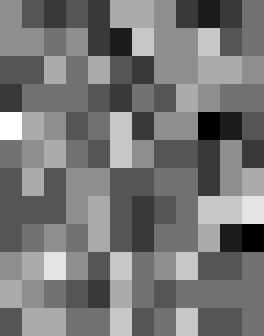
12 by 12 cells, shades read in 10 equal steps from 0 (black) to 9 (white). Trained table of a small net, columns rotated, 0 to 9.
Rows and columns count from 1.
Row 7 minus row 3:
0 3 -3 1 -1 0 1 -1 -1 -4 -1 1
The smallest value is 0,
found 2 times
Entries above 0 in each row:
12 12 12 12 11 12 12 12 11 12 12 12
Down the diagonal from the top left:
5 5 6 4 4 7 3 3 4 3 4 4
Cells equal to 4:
32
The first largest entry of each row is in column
6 7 3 9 1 6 2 12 5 3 1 6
